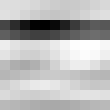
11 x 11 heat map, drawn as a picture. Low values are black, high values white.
Average level on the scale: 70%. Calmest part: middle right. Grain: streaks across. Ninth with the highest average: middle right. Ninth with the lowest average: top middle.
